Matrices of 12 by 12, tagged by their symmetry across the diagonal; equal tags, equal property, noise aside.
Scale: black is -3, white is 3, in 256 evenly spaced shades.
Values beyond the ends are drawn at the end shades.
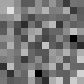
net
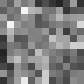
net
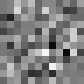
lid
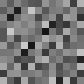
net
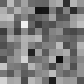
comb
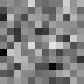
comb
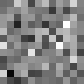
comb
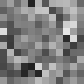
lid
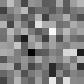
lid
